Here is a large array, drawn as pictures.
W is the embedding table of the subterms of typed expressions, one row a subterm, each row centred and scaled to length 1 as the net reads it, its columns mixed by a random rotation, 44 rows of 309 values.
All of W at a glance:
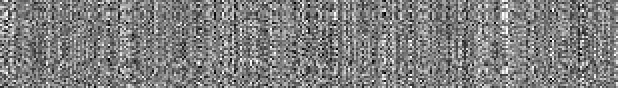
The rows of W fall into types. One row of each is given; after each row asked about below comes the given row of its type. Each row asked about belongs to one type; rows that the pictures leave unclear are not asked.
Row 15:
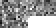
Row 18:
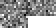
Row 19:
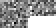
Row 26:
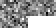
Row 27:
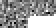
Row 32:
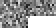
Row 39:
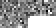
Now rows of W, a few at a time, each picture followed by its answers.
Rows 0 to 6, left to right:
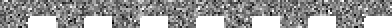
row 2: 15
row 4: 26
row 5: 39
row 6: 19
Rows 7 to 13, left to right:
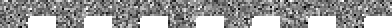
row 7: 19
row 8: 19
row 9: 19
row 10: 15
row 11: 39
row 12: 32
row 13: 19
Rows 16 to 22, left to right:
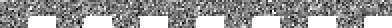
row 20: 39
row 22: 26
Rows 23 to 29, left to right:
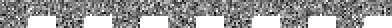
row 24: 27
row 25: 26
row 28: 26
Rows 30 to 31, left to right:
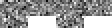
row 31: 18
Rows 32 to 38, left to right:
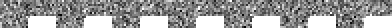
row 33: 39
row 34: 26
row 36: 19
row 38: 15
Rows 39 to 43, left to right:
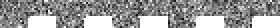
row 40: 32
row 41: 18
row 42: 15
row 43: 26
